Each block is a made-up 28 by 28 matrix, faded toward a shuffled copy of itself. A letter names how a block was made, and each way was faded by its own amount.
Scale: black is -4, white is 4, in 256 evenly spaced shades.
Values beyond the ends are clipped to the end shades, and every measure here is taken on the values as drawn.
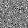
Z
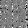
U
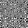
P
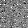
Z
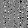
U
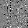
U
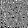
U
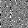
U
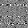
P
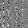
U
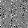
U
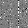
U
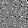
U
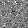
Z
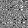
P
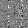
U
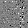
U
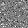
Z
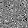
Z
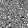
Z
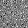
Z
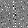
U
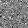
Z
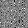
U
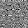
P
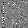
U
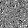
Z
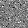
Z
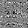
P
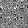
P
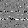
P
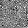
Z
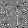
U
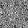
P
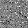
Z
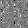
U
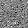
Z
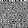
P
